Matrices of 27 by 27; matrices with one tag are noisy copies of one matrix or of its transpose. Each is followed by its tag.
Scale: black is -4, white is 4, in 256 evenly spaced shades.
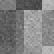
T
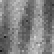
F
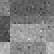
T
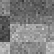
T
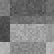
T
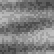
F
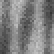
F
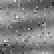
F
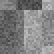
T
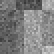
T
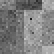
T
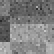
T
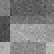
T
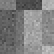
T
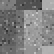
T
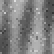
F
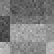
T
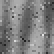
F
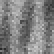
F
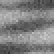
F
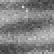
F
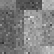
T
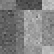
T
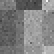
T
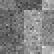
T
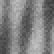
F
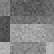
T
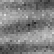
F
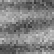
F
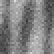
F
